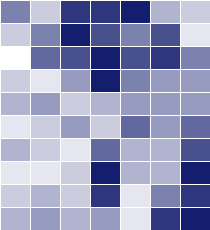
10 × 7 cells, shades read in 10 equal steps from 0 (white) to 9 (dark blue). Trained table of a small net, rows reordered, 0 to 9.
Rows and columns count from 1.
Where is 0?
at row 3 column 1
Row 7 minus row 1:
-2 0 -7 -2 -6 0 5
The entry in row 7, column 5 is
3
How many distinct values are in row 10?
5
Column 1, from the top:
5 2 0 2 3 1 3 1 2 3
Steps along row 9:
up down up down up up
